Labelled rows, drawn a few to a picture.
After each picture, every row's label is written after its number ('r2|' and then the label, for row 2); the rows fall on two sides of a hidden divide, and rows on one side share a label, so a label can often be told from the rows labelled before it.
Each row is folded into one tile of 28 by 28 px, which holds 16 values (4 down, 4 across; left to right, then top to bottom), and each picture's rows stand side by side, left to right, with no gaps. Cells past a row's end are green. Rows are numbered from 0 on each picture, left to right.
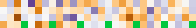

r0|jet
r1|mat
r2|mat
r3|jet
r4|jet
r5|jet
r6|jet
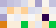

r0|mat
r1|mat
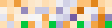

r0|jet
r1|jet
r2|mat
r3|jet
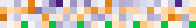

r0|mat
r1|jet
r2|mat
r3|mat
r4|mat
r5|mat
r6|mat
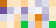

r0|jet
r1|mat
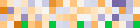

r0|jet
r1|mat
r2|jet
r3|mat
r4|mat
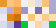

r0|jet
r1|jet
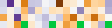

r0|mat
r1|mat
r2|jet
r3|jet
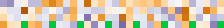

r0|mat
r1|mat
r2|jet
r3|jet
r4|jet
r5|jet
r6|jet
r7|mat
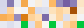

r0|mat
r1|mat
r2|mat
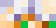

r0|mat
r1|mat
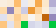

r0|jet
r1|jet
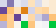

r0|mat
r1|mat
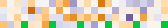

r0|jet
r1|jet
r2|jet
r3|jet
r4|mat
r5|mat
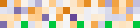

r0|jet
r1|mat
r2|mat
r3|jet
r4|jet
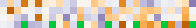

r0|mat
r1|jet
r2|mat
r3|mat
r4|mat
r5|mat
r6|jet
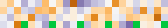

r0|jet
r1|mat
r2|jet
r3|mat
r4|jet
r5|jet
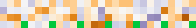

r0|jet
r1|mat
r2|jet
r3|mat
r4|jet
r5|mat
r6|jet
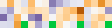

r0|jet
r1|jet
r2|mat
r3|jet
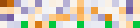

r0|jet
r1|mat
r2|mat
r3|mat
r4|mat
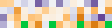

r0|jet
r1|mat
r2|mat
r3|mat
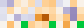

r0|mat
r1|jet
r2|mat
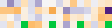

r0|mat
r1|mat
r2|jet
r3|jet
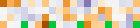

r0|jet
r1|jet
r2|jet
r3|mat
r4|mat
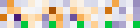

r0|mat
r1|mat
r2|mat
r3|mat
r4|jet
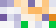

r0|mat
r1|mat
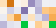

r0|jet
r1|mat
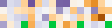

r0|mat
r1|mat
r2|mat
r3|jet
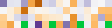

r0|mat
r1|jet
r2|jet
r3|mat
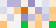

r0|mat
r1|mat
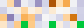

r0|mat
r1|mat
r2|jet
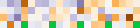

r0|mat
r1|mat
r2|mat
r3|jet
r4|jet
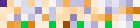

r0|mat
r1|jet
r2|mat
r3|jet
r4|mat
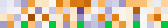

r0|mat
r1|jet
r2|jet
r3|jet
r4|mat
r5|jet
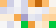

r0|jet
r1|jet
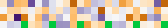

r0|mat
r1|mat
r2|jet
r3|mat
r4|jet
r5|mat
